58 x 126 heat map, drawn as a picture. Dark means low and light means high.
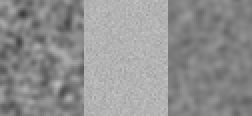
The table splits into one row of 3 panels. Panel 1,1: middling, blotchy. Panel 1,2: high, fine-grained, faint in contrast. Panel 1,3: middling, blotchy, faint in contrast.
